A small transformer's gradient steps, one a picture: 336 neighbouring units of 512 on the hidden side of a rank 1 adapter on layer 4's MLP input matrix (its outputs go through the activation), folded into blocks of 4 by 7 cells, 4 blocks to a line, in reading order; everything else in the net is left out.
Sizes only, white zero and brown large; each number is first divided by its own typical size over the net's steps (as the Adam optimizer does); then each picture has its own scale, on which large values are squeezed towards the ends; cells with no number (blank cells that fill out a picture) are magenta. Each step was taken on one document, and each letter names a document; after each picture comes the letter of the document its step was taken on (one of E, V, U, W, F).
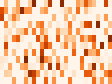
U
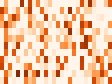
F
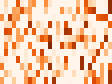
U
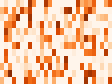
U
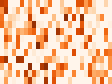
F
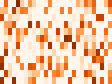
U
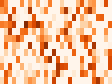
F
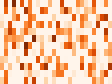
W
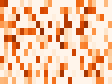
F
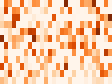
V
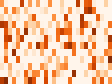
F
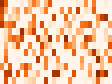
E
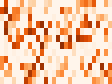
U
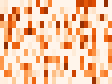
V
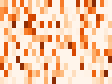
W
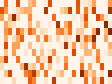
U
